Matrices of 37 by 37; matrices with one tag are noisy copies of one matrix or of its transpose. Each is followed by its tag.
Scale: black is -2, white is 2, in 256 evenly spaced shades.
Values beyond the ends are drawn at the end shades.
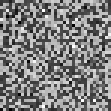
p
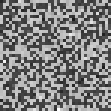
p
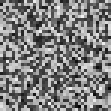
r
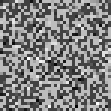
p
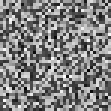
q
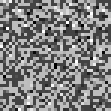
q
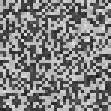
q
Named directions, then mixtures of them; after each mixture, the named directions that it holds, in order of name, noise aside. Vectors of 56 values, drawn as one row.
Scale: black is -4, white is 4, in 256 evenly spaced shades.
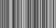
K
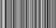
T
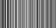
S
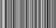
T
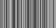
K, S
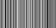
S, T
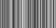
K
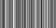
K, T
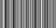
K, T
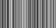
K, S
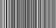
S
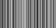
K, S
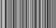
T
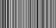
K, S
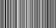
S, T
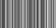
K, T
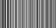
S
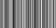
K, T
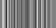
S, T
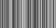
K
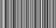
K, T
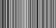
K, S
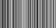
K, S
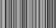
K, T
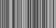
K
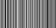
S, T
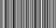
K, T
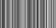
K, T
